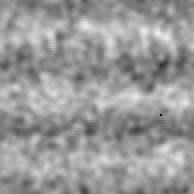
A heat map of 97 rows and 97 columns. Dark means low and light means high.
Odd rows or columns: none. Slope: none. Average level on the scale: 60%. Stripes: horizontal, repeating 3 times. Seam: none. Lone odd cells: 1, lower than its neighbours.
